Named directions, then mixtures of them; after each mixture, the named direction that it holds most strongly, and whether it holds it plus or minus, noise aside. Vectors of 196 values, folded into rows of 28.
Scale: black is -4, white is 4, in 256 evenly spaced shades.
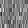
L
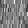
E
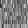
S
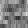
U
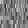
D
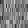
D, minus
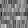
U, minus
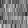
U, minus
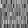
S, minus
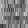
U, plus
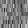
S, plus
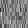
L, minus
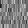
E, plus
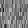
L, minus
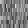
D, plus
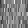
E, plus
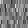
D, plus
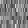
D, plus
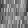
E, plus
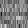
L, plus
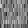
S, minus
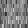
S, minus
